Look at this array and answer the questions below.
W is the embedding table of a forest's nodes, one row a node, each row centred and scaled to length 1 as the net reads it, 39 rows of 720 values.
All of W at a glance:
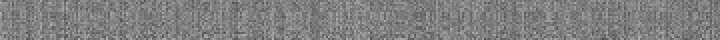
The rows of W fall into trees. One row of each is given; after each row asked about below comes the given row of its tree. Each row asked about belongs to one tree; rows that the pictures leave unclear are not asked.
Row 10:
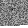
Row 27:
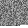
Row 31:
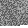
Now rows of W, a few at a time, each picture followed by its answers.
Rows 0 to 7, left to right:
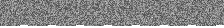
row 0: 27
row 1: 31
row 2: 10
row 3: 10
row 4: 10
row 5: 31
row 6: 10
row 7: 27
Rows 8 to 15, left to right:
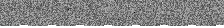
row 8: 10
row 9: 10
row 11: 31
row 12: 27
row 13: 27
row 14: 27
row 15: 31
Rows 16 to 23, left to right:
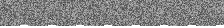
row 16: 27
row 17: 27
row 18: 27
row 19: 31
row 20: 10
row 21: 27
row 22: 31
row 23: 31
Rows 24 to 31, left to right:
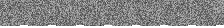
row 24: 10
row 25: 31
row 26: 27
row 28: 27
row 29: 27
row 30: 10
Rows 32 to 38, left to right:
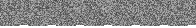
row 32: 10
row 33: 10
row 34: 31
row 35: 31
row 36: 31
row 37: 31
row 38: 10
